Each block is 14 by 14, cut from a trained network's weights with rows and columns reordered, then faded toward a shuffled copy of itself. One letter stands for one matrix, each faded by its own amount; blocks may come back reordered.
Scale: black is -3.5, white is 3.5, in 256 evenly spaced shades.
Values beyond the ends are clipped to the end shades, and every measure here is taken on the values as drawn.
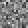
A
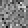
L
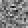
L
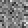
L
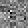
A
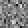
A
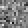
L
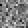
L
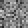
A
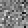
L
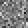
L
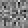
A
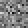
A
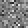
L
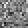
L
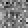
L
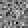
L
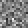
A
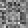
A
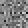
A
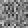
A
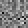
A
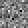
L
